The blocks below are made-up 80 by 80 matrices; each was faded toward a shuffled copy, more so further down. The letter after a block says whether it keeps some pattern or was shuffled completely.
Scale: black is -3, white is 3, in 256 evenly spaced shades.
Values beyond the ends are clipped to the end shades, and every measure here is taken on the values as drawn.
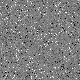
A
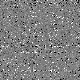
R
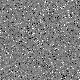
A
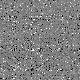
R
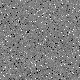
A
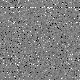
R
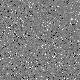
A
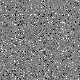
R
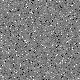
A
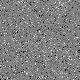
A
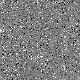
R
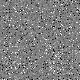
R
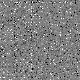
R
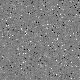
A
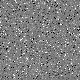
A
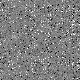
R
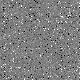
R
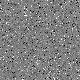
A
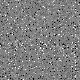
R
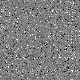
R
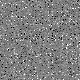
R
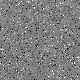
A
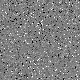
A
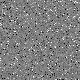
A
